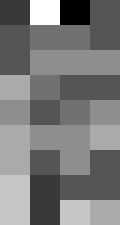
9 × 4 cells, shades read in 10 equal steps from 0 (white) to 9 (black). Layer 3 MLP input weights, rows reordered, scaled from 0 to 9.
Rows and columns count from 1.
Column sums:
36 44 45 44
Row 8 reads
2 7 6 6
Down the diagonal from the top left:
7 5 4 6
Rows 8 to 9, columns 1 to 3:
2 7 6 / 2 7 2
